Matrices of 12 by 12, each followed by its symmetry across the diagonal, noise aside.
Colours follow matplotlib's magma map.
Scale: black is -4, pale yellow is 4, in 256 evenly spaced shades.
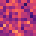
antisymmetric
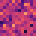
symmetric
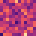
neither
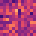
neither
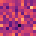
neither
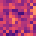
antisymmetric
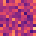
neither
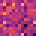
symmetric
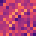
symmetric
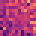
antisymmetric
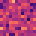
neither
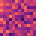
neither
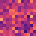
symmetric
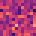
neither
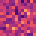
neither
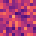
antisymmetric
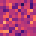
antisymmetric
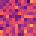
symmetric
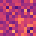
symmetric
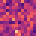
neither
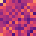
symmetric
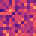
symmetric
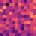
antisymmetric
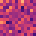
symmetric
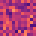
antisymmetric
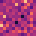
symmetric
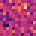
antisymmetric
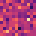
antisymmetric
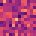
antisymmetric
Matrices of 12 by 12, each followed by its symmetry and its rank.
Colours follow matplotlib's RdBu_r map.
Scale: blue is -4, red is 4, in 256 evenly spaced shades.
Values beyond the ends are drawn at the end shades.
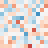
neither, full rank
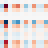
neither, rank one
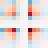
symmetric, rank one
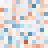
neither, full rank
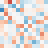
antisymmetric, full rank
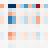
neither, rank one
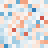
neither, full rank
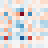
neither, rank two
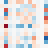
neither, rank two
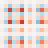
symmetric, rank one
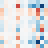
neither, rank two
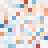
antisymmetric, full rank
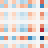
neither, rank one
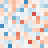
neither, full rank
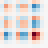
symmetric, rank one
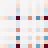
symmetric, rank one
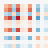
symmetric, rank one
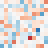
antisymmetric, full rank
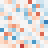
antisymmetric, full rank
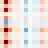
neither, rank one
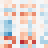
neither, rank two
